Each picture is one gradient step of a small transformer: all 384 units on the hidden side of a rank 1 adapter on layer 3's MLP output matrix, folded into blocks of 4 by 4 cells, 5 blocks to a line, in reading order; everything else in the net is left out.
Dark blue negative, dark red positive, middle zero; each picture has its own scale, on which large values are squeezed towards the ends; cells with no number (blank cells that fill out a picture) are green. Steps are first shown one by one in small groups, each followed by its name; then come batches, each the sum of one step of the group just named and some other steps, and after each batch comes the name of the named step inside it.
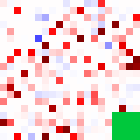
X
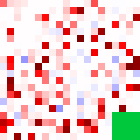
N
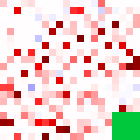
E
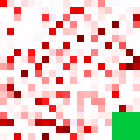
E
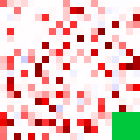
N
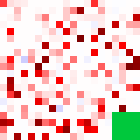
N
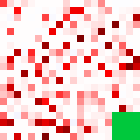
E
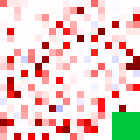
N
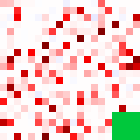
X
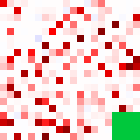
X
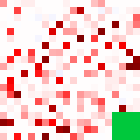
E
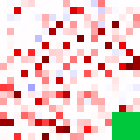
E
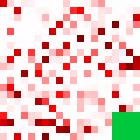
E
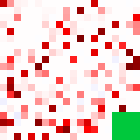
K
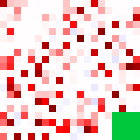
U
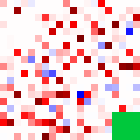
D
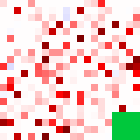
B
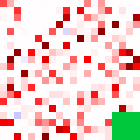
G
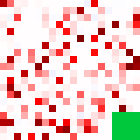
K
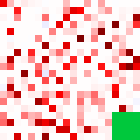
G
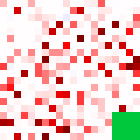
B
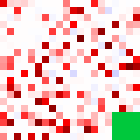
U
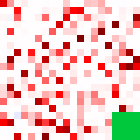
G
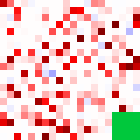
D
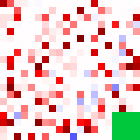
K
